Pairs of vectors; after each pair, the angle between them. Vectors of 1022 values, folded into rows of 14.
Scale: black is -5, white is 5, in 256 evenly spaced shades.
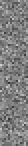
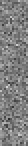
nearly parallel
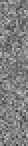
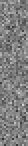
nearly parallel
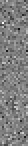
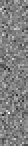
partly opposed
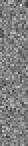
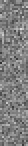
partly opposed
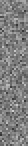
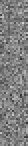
partly opposed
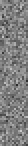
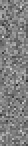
nearly parallel
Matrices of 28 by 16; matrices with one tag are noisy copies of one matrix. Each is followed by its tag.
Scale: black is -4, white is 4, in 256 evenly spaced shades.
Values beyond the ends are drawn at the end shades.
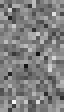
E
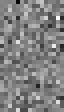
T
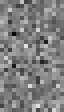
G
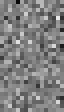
T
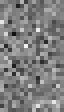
G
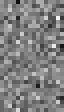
T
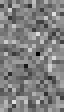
E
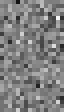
T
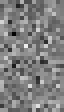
G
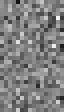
T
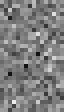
E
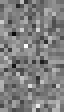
G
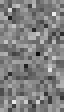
E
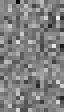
T
